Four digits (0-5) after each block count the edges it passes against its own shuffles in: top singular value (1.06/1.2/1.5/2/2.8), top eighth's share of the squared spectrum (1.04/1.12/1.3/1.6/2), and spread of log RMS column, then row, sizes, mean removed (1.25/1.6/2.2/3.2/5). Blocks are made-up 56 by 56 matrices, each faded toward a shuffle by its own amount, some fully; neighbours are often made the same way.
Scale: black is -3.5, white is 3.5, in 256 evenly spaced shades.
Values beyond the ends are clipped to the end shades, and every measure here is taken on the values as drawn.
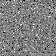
2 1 1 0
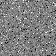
0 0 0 0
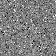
1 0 0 0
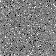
1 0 0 0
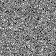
0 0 0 0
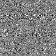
1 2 0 3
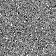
0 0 0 0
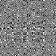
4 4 2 2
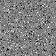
2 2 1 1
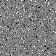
0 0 0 0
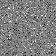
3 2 0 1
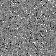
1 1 1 0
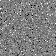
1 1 0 0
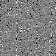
1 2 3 0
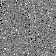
1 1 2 0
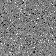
0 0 0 0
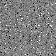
0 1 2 0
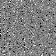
1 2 2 0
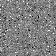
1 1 1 0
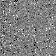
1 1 2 0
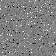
1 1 0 0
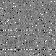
4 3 0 1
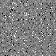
3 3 1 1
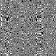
4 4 3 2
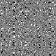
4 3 2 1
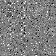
3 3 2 1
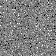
1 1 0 0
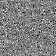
1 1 1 0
